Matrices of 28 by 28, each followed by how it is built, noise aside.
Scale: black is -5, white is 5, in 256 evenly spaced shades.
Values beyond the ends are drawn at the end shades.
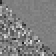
lower triangular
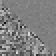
lower triangular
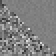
lower triangular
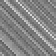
Toeplitz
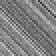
Toeplitz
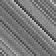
Toeplitz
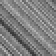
Toeplitz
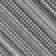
Toeplitz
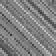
Toeplitz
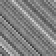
Toeplitz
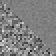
lower triangular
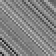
Toeplitz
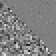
lower triangular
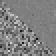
lower triangular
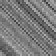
Toeplitz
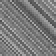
Toeplitz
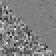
lower triangular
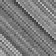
Toeplitz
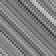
Toeplitz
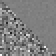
lower triangular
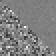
lower triangular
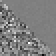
lower triangular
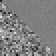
lower triangular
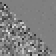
lower triangular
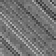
Toeplitz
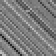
Toeplitz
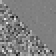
lower triangular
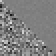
lower triangular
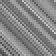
Toeplitz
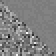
lower triangular
